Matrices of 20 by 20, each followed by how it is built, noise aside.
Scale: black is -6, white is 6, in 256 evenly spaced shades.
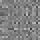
low rank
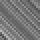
Toeplitz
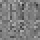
low rank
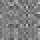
low rank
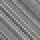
Toeplitz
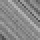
Toeplitz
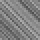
Toeplitz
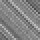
Toeplitz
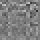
low rank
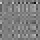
low rank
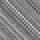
Toeplitz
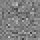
low rank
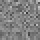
low rank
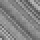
Toeplitz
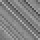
Toeplitz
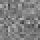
low rank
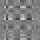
low rank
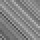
Toeplitz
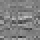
low rank
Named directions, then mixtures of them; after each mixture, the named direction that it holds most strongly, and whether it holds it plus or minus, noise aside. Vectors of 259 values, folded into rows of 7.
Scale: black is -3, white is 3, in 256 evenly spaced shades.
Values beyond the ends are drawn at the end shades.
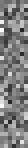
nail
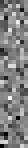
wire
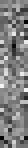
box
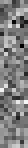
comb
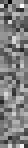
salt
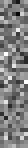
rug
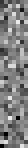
wire, plus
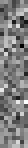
comb, plus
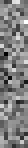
rug, minus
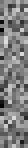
nail, minus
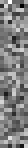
salt, minus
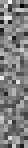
salt, minus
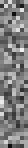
salt, minus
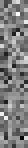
rug, minus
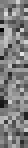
nail, minus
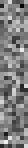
salt, minus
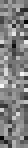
box, plus
